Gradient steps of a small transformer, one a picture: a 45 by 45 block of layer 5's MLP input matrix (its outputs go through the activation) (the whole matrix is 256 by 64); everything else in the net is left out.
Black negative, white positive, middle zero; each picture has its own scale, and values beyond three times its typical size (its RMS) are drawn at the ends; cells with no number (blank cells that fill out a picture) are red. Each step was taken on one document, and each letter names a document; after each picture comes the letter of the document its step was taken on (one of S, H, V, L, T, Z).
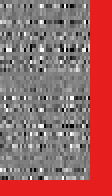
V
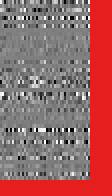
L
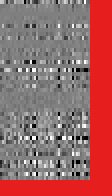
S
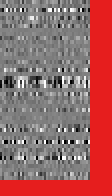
L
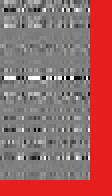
L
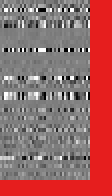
L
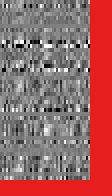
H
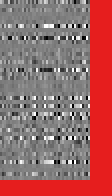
S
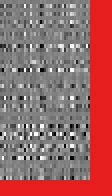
V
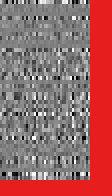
S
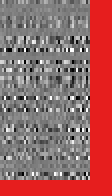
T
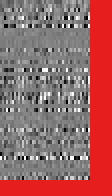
L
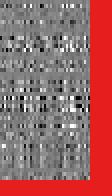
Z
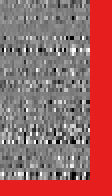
T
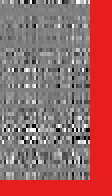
S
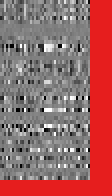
H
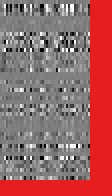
Z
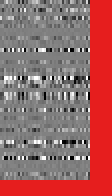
L
